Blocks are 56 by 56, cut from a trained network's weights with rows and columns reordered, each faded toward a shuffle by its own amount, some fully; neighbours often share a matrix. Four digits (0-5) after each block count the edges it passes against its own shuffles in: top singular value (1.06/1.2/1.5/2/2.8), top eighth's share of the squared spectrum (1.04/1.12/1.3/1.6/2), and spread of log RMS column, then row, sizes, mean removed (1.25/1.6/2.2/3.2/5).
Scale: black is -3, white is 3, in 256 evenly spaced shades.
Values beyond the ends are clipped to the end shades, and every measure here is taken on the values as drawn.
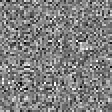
4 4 1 2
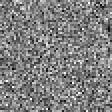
0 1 0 0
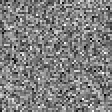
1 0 0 0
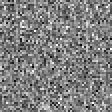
2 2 0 0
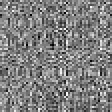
4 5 2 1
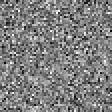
2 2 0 0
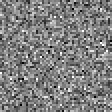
0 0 0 0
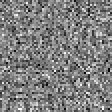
3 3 1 1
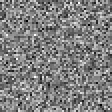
0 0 0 0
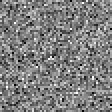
0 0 0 0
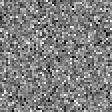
0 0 0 0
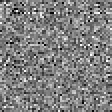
3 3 0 2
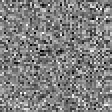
3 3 0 2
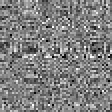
4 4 1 2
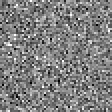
1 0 0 0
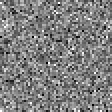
2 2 0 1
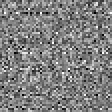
4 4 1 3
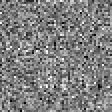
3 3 1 1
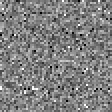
1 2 0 1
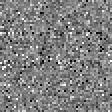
2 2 0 1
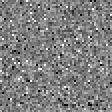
1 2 0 0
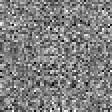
4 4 2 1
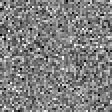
1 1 0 0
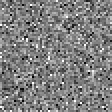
1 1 0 0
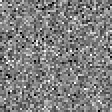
2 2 0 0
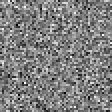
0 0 0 0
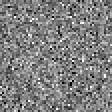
2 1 0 0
